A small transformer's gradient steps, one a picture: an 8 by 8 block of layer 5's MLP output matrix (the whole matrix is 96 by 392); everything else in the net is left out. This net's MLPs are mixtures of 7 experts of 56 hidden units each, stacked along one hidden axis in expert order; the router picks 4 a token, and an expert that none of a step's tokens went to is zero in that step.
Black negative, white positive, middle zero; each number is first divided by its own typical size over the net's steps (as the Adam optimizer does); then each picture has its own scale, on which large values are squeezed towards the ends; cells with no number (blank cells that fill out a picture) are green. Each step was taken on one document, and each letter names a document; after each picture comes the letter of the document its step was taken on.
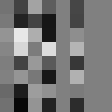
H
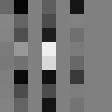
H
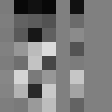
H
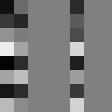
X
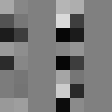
X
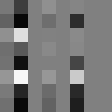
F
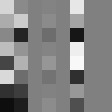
X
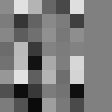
F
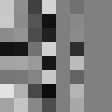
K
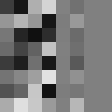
K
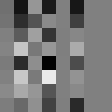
H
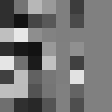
K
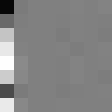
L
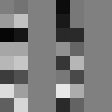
X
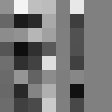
F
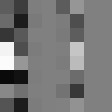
L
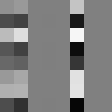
X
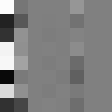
L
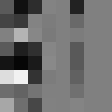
K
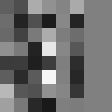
F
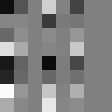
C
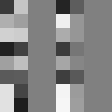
X
